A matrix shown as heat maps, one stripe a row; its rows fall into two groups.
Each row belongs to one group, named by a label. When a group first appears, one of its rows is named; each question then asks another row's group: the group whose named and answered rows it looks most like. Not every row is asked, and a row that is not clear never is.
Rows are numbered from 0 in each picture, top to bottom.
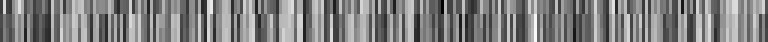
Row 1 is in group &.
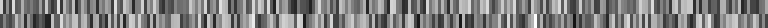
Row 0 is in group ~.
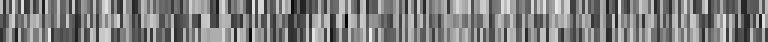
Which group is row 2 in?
~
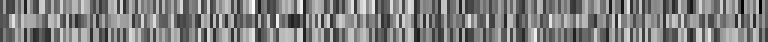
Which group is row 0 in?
&
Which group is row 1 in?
~
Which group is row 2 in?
&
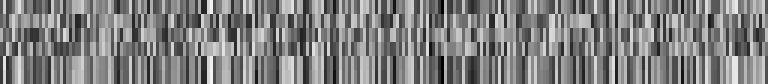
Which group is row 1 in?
~
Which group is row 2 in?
~
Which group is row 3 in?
~
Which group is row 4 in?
&
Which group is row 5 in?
&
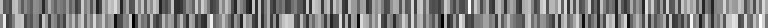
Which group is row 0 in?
~
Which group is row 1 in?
&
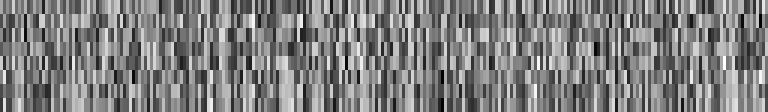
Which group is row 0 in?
~
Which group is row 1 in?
&
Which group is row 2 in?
~
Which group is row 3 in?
~
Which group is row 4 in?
~
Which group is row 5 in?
&
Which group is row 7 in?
&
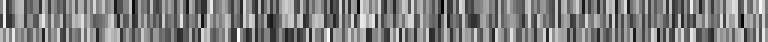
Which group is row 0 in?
&
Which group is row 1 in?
&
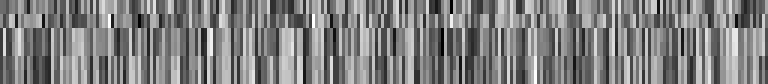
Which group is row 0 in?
~
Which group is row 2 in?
&
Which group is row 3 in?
&
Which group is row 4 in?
&
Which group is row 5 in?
&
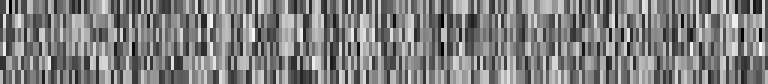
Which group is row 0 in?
~
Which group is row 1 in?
&
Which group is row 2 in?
&
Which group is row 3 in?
&
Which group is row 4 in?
~
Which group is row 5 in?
~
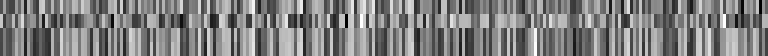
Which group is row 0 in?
&
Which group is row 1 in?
~
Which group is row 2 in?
&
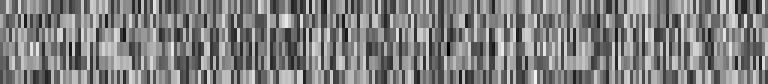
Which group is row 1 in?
&
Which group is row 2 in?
~
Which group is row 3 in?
~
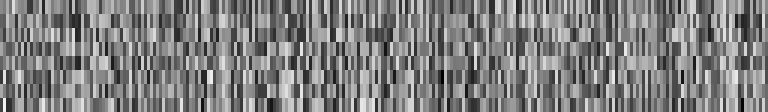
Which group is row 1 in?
~
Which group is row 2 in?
~
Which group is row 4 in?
~
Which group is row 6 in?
&
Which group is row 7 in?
&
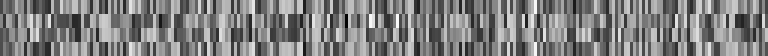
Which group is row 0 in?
&
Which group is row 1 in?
~
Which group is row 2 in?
~
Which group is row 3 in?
&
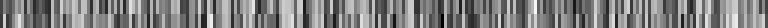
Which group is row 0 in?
&
